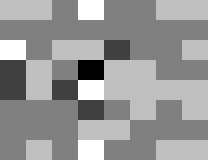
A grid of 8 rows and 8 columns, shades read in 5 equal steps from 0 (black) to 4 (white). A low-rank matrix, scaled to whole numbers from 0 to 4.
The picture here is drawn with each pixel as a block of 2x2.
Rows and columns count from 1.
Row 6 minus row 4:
1 -1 0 1 -1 0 0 1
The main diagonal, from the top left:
3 2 3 0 3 3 2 3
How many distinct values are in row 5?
3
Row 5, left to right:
1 3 1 4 3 3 3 3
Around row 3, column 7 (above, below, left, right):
2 2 2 3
